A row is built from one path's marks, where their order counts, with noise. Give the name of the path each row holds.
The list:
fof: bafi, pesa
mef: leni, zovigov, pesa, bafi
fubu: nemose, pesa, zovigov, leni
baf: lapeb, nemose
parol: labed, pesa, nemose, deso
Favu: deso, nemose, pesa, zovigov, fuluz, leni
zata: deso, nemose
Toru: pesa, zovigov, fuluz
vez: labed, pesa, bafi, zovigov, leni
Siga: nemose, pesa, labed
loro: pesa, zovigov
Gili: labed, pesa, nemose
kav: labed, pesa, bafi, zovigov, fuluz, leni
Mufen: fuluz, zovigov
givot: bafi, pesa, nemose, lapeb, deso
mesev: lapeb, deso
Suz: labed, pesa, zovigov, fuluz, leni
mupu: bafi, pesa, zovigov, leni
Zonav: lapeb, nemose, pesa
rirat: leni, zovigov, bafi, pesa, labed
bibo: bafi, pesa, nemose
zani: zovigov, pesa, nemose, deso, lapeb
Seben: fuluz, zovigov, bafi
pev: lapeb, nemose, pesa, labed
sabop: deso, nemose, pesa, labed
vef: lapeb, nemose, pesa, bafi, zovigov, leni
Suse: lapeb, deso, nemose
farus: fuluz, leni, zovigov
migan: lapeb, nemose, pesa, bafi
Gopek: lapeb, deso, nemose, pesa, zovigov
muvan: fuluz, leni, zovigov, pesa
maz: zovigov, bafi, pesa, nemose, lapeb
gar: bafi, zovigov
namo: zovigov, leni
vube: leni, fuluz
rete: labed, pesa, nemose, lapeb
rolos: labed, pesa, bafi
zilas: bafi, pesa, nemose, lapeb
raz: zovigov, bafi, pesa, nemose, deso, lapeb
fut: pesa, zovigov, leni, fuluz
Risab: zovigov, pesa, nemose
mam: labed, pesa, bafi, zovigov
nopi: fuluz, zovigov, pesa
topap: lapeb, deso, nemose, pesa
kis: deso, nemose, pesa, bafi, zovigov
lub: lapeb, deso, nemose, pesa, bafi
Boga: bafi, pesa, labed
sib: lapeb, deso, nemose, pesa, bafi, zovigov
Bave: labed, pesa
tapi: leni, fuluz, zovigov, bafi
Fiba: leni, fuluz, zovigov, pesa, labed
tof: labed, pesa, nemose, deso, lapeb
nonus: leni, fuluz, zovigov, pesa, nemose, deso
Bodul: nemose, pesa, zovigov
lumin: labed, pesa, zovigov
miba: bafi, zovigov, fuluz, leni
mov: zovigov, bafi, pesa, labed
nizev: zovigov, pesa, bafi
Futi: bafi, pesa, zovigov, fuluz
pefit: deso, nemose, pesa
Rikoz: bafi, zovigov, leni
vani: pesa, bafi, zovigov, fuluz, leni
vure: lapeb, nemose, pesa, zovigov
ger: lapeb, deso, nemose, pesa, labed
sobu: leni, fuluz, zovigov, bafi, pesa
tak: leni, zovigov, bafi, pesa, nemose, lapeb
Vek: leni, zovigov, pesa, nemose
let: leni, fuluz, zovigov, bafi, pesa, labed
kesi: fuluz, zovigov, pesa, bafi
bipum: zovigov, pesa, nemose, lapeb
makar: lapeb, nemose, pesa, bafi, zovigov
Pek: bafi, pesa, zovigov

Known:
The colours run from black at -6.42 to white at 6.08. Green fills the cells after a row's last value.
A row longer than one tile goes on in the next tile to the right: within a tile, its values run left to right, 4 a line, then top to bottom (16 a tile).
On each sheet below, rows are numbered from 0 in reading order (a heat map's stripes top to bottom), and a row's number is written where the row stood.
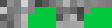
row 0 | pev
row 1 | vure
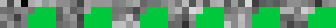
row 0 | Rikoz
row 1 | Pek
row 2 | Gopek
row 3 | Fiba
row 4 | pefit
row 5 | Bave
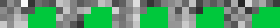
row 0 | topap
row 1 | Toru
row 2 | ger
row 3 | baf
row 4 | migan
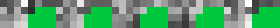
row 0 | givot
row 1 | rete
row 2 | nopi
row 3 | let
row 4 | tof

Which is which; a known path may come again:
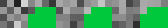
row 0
migan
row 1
muvan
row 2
kesi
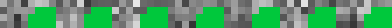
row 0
vani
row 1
pefit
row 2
rete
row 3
fof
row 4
sobu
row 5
Zonav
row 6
let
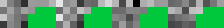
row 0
Seben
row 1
Mufen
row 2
Rikoz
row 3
mov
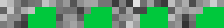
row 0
Toru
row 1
makar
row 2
lub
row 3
fut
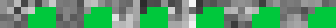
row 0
lumin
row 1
mef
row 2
zata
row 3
tof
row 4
Bave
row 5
sib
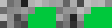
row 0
tapi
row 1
kav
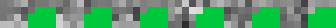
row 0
Gopek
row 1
nonus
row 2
vure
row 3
Fiba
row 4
fubu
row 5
Pek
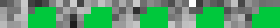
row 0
parol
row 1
Suz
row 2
bipum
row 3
topap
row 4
Risab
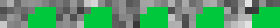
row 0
Vek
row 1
vef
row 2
nizev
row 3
Favu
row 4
raz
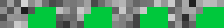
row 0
maz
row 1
Boga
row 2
nopi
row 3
miba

